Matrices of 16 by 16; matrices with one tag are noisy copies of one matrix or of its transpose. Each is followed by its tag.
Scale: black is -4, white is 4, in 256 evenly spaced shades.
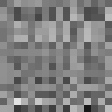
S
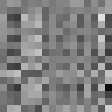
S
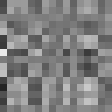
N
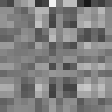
N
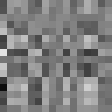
N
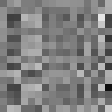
S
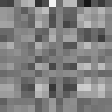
N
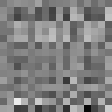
S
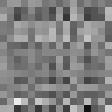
S
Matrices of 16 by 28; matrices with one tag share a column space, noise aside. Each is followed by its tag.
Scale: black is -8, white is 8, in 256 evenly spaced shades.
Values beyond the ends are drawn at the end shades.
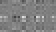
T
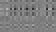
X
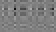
X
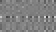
T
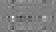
T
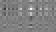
X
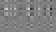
X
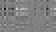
X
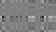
T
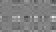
T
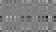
T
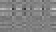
X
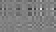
X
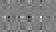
T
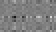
T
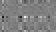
T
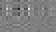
X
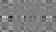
T
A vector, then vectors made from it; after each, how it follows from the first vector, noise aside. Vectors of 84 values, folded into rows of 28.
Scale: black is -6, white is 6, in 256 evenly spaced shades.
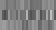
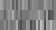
wrapped around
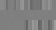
partly zeroed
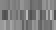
copied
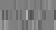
partly zeroed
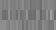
shrunk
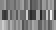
scaled up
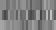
copied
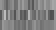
reversed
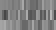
copied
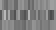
reversed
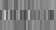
reversed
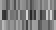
scaled up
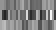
scaled up
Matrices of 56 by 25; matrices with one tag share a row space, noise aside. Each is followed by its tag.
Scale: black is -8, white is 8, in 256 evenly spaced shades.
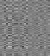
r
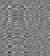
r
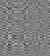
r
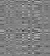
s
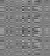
s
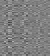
r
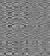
r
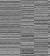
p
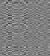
r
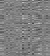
s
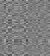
r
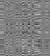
s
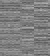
p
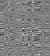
s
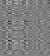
r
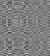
r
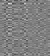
r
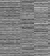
p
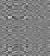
r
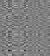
r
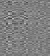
r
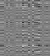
s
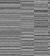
p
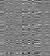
s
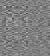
r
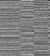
p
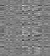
s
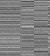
p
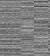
p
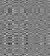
r
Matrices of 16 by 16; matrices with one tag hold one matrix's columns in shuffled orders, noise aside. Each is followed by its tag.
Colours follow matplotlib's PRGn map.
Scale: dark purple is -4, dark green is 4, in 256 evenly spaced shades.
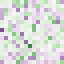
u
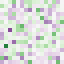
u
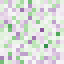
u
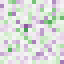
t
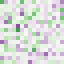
t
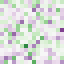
u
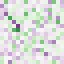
t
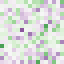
u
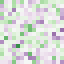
u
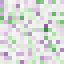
t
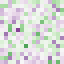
u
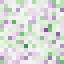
u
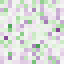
u
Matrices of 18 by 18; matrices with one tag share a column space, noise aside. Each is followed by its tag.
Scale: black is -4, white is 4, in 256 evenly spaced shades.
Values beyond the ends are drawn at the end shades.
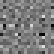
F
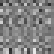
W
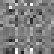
W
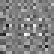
F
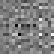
F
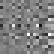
F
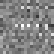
F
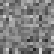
W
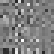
W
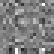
W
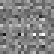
F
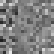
W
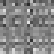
W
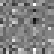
W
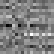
F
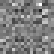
W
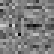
F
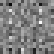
W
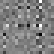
F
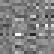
F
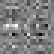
F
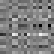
F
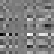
F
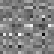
F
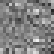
W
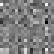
W
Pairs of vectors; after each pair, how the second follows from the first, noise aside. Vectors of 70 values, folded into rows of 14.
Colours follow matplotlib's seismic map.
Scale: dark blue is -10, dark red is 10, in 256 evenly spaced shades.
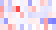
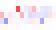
partly zeroed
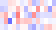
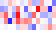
scaled up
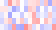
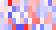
scaled up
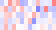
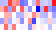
scaled up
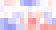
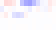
partly zeroed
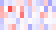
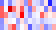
scaled up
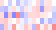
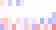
partly zeroed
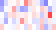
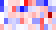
scaled up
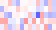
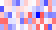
scaled up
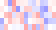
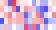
scaled up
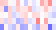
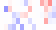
partly zeroed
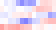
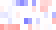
partly zeroed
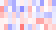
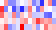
scaled up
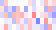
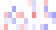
partly zeroed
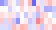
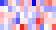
scaled up
